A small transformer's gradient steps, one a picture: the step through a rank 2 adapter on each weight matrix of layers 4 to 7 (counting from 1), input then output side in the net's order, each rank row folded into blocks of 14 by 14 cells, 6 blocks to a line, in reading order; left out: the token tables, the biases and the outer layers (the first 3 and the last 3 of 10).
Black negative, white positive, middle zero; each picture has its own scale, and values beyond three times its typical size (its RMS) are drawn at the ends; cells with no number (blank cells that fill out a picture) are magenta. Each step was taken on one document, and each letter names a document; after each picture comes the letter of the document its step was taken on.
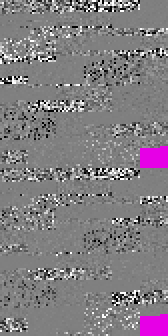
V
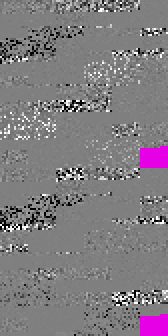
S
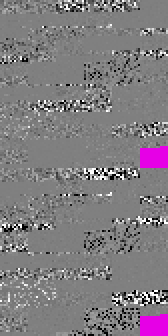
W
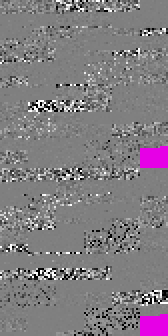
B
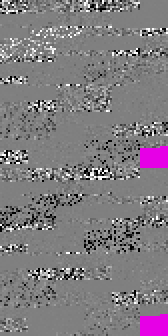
V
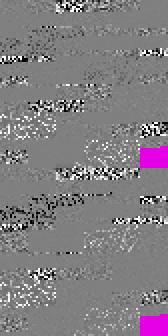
W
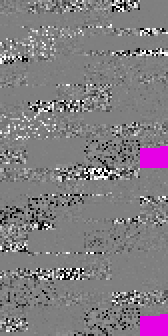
W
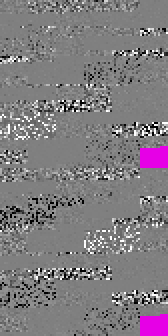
W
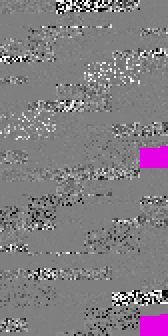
B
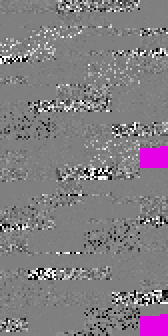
B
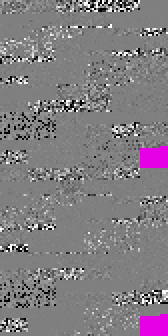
B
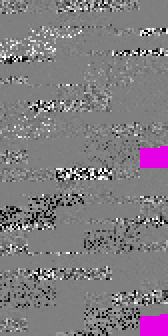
S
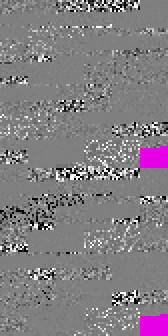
W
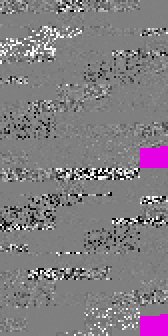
S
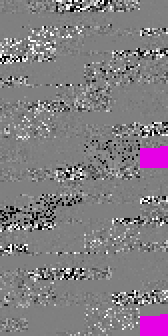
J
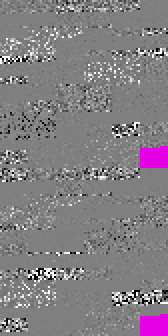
B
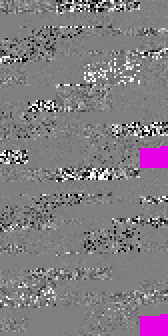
J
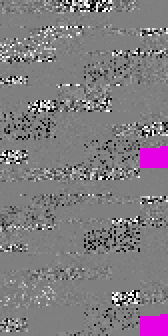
V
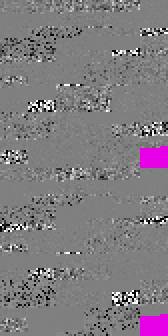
V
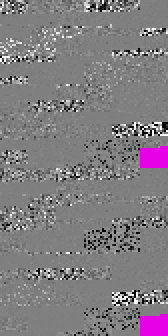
S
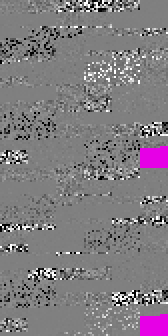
B
